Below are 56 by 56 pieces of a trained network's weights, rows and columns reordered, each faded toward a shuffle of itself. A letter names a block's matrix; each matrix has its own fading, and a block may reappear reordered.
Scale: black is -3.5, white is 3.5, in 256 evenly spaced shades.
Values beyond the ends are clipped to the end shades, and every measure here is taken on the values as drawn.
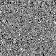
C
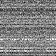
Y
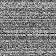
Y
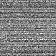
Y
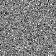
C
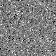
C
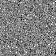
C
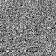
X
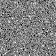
C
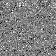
C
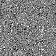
C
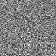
X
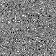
C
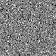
C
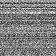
Y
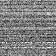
Y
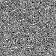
C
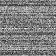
Y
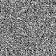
X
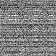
Y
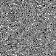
C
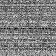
Y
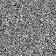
C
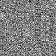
X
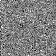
C
